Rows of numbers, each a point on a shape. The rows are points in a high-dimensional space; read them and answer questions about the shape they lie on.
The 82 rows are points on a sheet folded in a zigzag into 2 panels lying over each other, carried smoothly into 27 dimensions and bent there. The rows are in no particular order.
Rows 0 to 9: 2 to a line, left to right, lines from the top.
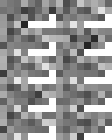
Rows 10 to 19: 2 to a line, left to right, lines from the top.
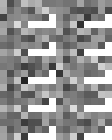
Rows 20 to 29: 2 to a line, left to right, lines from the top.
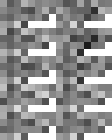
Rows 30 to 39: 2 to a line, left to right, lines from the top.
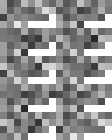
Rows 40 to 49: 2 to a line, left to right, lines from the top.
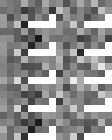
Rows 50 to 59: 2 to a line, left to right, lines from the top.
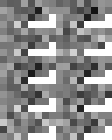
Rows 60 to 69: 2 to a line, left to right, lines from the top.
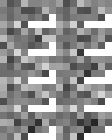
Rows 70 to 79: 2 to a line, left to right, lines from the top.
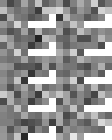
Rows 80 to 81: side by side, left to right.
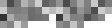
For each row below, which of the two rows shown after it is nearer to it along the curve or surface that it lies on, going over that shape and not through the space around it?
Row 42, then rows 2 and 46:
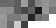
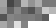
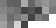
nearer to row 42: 46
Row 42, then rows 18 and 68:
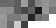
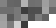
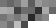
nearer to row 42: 18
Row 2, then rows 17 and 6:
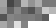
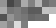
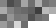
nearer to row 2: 17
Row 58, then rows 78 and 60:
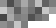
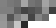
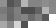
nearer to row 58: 78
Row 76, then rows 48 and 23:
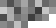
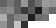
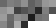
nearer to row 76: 23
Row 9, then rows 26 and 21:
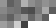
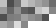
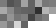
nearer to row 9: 26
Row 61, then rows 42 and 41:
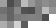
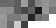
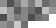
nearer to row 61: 42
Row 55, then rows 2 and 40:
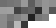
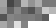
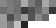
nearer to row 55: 40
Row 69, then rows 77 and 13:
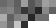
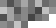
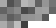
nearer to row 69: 77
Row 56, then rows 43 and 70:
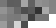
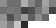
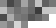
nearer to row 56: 70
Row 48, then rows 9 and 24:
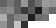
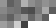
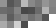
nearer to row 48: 24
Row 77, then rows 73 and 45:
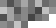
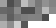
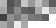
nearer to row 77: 45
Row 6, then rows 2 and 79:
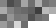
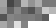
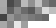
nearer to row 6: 2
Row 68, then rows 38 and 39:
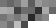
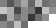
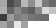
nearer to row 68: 38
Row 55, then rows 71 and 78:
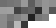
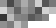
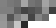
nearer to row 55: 78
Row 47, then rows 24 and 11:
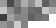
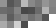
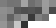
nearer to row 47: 11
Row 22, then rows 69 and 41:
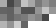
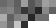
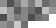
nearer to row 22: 69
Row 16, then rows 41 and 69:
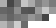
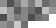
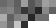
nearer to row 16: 69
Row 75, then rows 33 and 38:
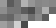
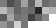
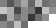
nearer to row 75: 38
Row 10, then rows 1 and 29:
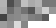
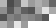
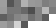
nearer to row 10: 29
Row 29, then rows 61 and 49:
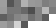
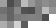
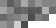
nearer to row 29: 49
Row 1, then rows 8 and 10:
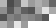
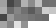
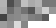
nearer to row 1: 8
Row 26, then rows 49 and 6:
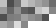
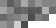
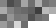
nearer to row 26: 49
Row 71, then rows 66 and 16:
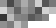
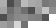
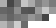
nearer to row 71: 66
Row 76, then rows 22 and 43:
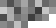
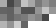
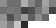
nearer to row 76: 43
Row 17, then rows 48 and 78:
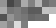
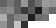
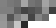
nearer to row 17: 48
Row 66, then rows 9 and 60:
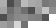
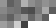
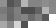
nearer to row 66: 9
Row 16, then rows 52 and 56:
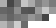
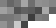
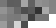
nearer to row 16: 56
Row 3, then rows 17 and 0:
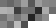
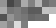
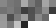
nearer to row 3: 0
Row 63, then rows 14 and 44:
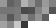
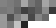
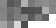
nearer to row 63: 14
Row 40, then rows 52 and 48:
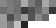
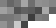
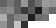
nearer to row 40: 52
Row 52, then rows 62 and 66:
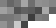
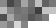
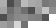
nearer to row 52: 66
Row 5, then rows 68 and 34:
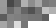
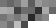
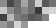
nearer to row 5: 34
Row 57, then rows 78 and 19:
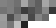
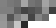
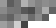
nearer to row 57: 78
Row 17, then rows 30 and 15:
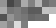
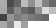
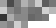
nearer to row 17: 30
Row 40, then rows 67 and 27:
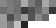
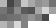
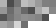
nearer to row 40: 27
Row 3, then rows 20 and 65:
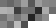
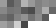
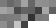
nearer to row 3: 65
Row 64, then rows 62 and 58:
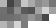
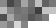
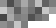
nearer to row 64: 62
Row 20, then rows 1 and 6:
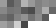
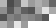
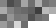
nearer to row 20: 1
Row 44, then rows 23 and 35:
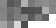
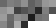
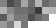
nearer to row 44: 35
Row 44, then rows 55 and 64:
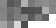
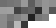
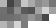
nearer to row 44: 64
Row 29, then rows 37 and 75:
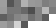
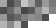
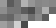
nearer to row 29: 75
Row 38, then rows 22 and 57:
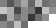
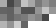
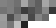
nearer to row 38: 57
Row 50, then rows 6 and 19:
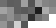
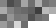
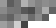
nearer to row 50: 6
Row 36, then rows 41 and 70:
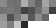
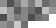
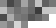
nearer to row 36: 41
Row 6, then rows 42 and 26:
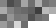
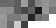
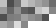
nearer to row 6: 42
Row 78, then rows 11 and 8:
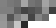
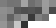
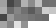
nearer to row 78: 11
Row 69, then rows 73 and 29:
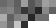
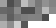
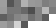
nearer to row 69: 73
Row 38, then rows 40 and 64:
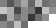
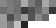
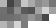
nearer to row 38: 40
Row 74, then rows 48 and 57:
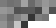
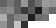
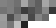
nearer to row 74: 57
